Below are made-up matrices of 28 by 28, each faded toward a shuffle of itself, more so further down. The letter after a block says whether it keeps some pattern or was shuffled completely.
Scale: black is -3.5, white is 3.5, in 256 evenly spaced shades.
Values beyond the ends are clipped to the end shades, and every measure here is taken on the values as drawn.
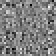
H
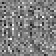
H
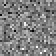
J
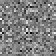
H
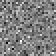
J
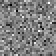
J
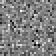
J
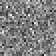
J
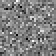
J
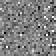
J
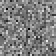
J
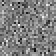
J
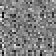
H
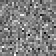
J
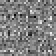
H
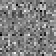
H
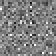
H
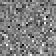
J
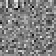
H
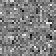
H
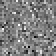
J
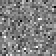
J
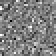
J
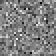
J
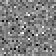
J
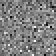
J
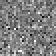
J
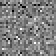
H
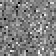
J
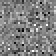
H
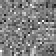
H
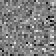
H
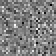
H
